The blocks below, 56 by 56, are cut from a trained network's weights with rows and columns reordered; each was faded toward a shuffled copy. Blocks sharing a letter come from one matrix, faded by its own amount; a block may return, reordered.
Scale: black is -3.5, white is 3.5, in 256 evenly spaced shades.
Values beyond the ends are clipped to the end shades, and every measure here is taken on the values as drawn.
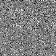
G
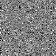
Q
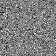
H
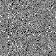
H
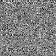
G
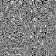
Q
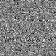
G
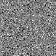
G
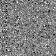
H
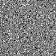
G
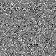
G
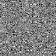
G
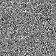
H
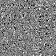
H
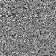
G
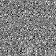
G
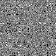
Q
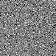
H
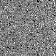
H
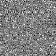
G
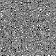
Q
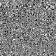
G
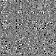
Q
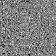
H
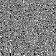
H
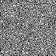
G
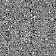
H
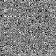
G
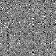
Q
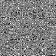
G
